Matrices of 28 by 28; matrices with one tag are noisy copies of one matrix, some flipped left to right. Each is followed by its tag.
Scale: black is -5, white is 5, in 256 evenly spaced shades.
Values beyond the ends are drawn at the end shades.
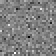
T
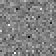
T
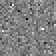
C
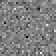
T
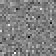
T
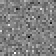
T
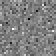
C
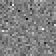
C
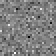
T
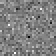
T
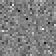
C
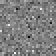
T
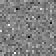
T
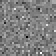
T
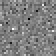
C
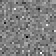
T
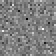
C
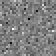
C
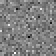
T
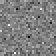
T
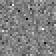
C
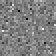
C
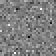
T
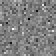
C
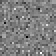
T
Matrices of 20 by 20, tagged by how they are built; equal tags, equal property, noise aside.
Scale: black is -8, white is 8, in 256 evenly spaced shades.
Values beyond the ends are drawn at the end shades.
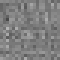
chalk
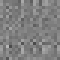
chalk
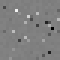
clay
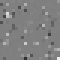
clay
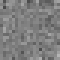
chalk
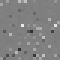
clay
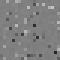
clay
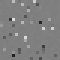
clay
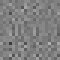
chalk
